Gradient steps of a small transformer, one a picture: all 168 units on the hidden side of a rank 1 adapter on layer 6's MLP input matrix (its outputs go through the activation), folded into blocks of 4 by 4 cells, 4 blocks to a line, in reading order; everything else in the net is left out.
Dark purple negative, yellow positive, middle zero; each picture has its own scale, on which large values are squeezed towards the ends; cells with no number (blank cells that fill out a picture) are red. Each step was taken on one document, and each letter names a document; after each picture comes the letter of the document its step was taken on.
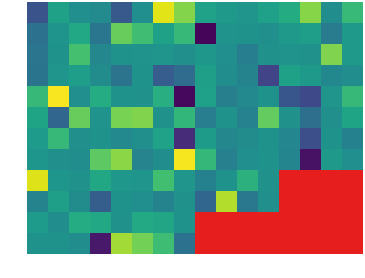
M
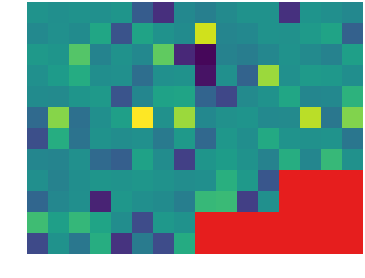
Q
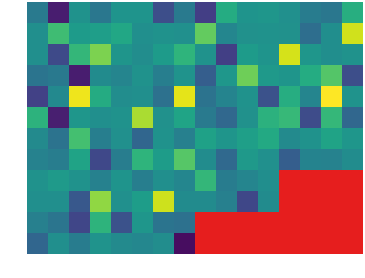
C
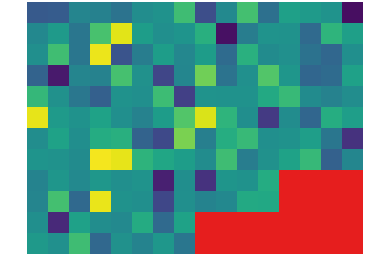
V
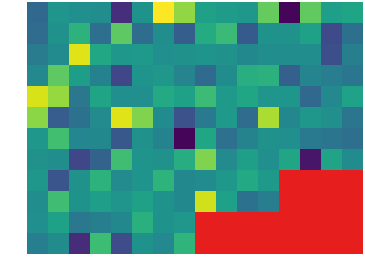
M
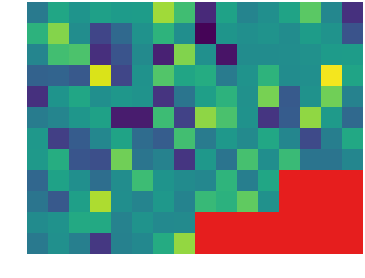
C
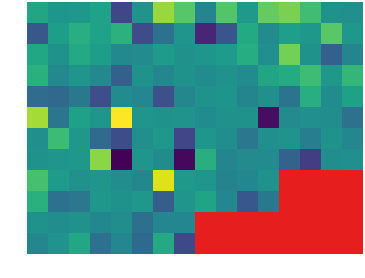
M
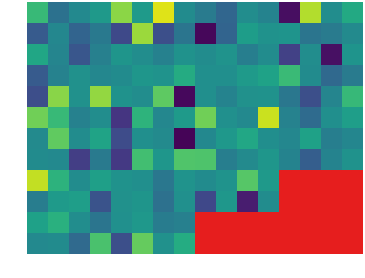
M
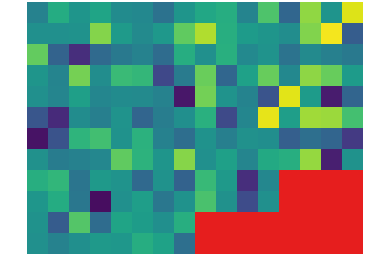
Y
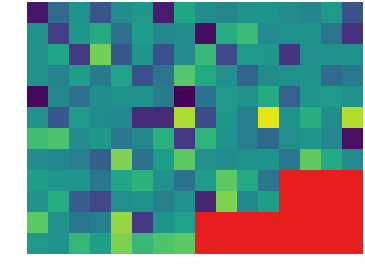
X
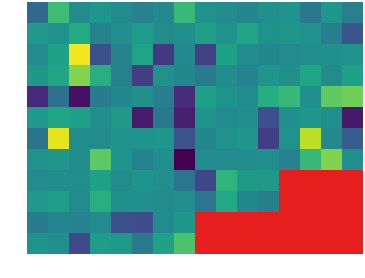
X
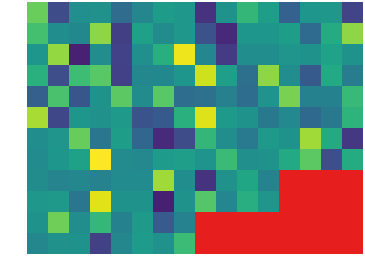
V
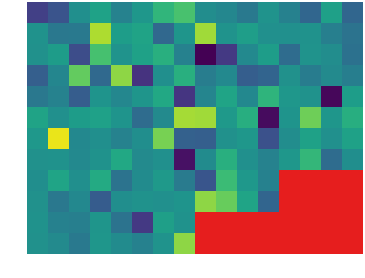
X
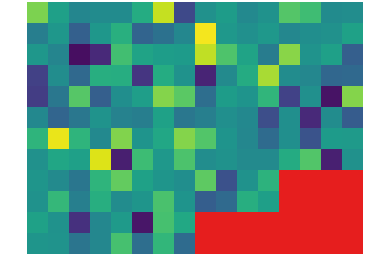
X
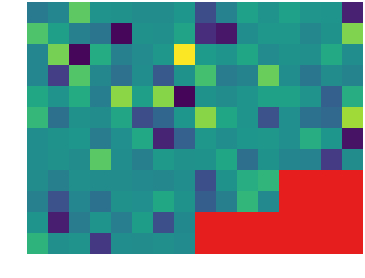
V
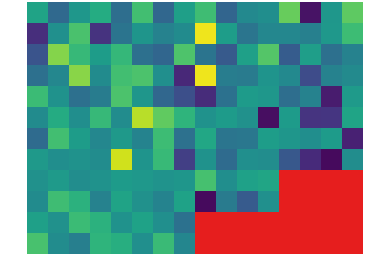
Y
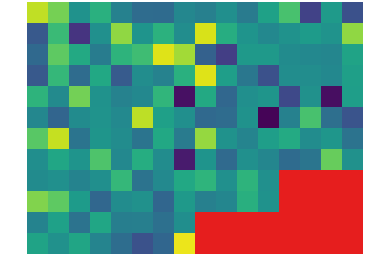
Y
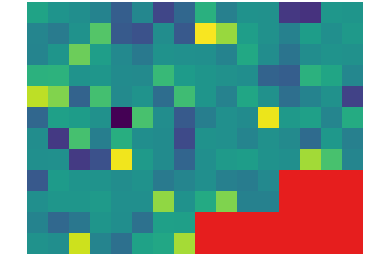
M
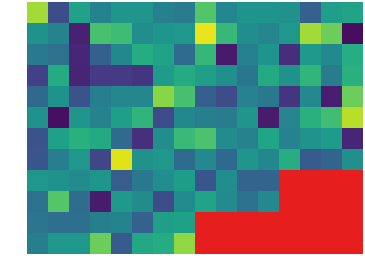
Y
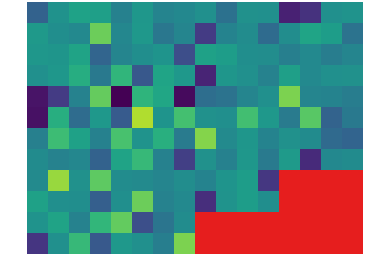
Q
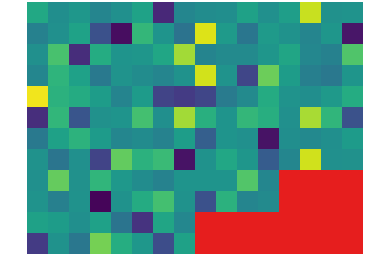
Q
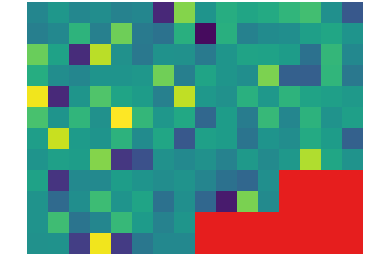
M
